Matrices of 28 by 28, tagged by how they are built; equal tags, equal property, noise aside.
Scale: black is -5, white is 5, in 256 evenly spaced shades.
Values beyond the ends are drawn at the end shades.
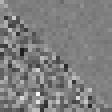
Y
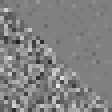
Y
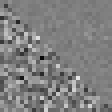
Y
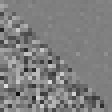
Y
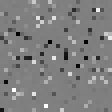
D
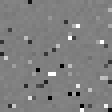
D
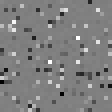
D
